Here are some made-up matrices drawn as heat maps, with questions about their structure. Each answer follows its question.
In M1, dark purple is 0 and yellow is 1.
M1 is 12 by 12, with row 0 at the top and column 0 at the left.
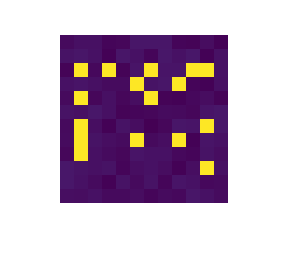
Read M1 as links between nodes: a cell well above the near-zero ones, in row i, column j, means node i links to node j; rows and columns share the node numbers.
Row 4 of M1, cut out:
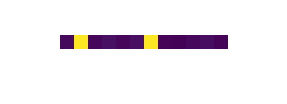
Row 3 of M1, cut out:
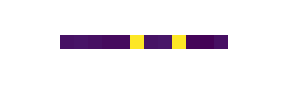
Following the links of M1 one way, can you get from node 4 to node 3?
no
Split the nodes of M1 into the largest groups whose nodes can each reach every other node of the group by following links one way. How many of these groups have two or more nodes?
0
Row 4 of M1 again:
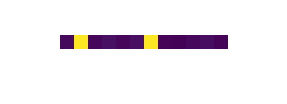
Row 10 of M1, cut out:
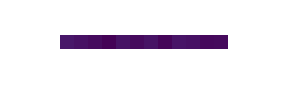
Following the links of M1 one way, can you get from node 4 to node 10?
yes
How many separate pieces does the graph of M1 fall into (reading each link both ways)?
3
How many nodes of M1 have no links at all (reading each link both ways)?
2
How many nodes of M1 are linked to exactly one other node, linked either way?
0
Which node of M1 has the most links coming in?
node 1
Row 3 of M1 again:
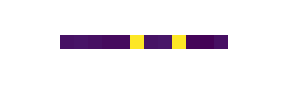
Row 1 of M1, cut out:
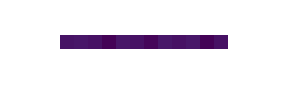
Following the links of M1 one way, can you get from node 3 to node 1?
yes
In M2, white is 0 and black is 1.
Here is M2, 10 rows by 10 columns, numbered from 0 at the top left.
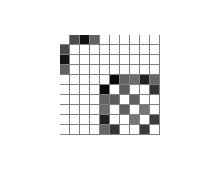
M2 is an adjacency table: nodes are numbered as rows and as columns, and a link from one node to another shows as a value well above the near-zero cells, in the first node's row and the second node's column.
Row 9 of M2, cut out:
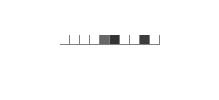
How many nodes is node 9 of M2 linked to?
3
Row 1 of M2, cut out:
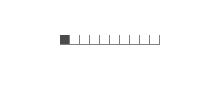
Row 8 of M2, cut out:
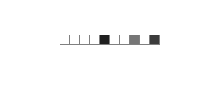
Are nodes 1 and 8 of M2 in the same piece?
no
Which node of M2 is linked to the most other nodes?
node 4
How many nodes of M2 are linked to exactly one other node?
3
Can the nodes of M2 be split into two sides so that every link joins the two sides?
no
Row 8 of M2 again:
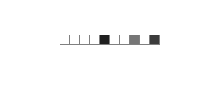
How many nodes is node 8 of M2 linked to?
3
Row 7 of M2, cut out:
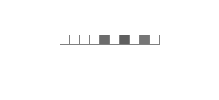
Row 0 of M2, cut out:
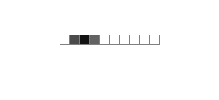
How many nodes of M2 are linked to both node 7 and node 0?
0
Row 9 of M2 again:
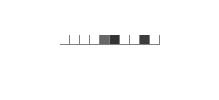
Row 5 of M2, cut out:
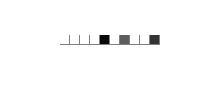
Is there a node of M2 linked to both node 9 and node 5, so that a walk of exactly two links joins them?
yes
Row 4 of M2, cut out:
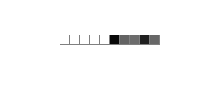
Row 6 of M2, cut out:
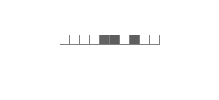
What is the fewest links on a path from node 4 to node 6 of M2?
1
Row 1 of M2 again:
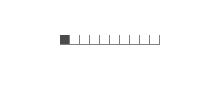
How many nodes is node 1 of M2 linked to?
1
